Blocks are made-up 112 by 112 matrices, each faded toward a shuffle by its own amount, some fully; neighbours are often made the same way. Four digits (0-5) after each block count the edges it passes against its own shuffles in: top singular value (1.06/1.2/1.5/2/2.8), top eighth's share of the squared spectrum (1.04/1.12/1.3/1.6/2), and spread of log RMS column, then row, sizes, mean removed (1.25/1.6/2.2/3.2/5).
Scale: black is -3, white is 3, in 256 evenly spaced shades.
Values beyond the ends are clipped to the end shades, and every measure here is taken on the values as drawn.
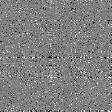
4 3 2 2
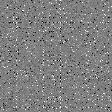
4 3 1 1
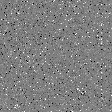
2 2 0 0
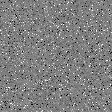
2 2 1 1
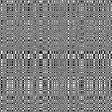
5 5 5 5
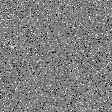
2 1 0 0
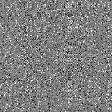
4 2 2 1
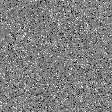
3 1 0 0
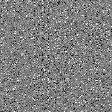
3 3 2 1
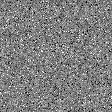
0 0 0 0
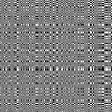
5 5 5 5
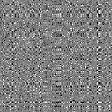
5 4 3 3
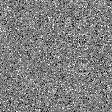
3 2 0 0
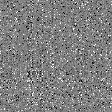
3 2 2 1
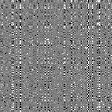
5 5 4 3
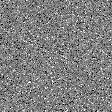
2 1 0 0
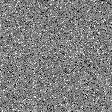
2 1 0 0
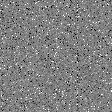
1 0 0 0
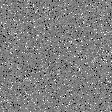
0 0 0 0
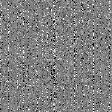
2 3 4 0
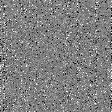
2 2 2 0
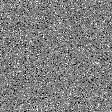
1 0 0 0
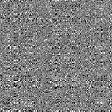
5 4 3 3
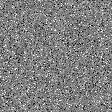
0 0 0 0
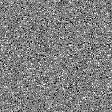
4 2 1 1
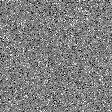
0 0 0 0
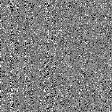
1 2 3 2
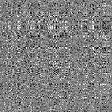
5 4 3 3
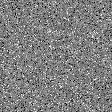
1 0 0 0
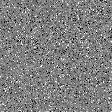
3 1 0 0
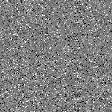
3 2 1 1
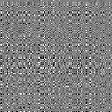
5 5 4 4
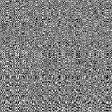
5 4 3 3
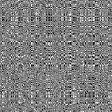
5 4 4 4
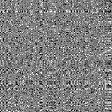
5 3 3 3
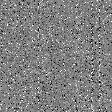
1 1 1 0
